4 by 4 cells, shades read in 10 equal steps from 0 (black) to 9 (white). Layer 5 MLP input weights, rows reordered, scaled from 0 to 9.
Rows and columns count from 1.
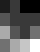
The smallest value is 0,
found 2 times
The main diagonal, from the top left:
1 2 2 9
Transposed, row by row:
1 3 6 4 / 2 2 3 6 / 0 2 2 7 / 0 2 4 9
